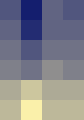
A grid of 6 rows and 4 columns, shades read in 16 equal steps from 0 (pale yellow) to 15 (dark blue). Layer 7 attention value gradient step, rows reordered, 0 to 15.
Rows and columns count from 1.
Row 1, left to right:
11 15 10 11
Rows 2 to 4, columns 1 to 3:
10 14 10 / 9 11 9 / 8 9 7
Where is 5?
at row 5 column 1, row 5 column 3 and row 5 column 4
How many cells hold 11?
3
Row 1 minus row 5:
6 12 5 6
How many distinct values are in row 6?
2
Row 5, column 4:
5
